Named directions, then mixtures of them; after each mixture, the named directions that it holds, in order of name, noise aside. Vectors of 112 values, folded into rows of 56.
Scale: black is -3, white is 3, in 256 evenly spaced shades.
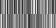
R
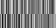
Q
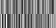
Q, R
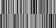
R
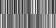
R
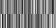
Q, R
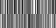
R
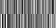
Q, R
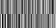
Q, R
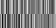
Q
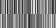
R
